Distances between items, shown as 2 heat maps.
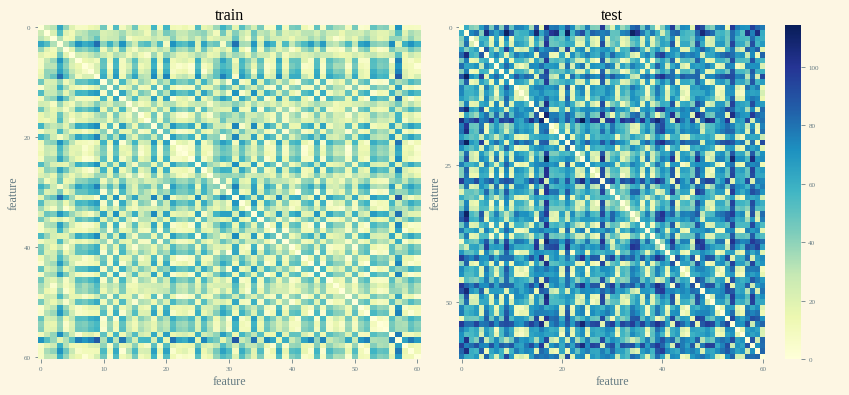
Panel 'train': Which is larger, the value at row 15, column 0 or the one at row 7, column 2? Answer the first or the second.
the first
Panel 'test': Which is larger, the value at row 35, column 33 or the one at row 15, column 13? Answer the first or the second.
the second
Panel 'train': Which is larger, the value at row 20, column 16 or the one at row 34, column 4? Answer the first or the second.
the second
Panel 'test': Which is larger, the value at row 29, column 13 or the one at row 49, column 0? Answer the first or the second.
the first
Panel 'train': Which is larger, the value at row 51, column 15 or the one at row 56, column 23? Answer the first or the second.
the first
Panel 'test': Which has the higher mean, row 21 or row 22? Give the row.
21
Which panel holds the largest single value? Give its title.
test
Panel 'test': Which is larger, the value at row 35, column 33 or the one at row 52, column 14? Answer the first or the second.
the second
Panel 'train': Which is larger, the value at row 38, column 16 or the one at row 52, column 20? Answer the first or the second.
the second
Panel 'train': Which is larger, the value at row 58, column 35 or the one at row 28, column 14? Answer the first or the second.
the first
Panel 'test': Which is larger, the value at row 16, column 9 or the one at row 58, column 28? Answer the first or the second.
the first
